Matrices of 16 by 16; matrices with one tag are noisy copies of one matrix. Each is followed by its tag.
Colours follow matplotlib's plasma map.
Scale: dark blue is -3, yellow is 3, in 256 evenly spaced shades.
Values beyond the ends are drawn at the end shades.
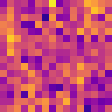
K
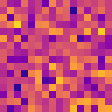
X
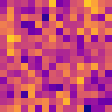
K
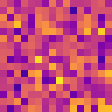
X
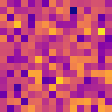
X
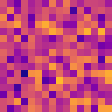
X
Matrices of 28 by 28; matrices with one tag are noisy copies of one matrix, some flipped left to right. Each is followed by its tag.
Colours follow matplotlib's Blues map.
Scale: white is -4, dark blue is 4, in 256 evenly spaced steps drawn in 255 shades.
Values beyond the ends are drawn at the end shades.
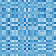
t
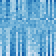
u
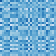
t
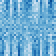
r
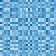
t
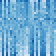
u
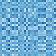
t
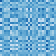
t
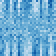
r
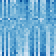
u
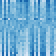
u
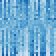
u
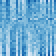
u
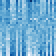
u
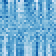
r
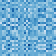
t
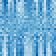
r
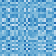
t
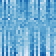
u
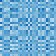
t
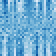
r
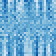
r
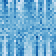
r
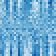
r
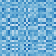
t
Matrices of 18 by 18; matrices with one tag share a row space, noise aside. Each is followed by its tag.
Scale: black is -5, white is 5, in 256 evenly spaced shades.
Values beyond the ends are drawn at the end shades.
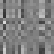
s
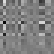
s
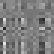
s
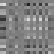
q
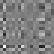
s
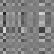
s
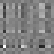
s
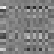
q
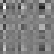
s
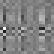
s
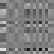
q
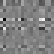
s
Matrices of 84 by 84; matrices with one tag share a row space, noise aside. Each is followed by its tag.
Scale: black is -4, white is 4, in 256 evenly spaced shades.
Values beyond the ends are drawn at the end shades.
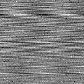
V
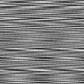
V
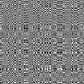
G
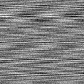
V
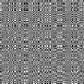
G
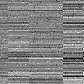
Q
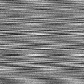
V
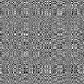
G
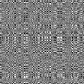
G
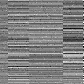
Q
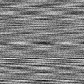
V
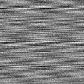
V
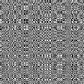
G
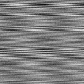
V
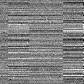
Q
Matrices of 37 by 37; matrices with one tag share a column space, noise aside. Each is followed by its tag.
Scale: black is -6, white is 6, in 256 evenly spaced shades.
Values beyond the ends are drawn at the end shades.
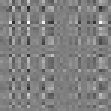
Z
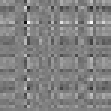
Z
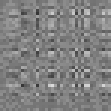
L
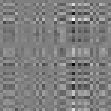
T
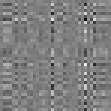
T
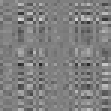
T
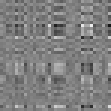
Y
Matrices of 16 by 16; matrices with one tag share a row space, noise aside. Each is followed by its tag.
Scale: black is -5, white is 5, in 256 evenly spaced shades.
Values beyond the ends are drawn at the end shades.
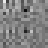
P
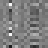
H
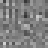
P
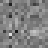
H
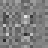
P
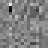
H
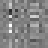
H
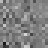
P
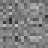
H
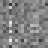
H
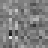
H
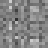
H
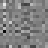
P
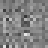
P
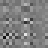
P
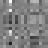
H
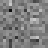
H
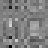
H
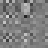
P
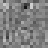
P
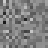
P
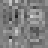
H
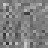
P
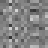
H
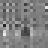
P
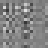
P
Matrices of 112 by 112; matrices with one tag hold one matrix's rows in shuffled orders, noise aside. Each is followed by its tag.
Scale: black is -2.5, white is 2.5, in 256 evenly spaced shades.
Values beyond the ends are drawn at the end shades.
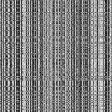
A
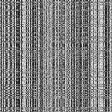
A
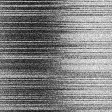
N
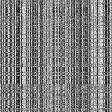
A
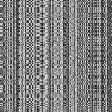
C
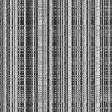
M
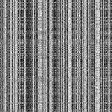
M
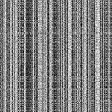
M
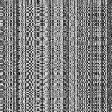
C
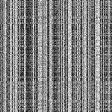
M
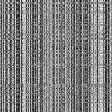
A
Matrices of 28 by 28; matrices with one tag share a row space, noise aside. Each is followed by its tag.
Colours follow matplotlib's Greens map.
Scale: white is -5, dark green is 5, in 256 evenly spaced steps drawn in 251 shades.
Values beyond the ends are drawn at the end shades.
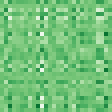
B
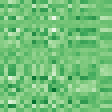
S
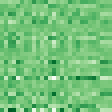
S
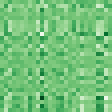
B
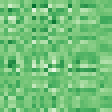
S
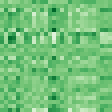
S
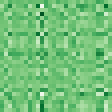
B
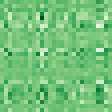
B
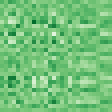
S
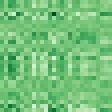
S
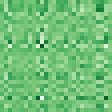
B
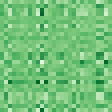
B
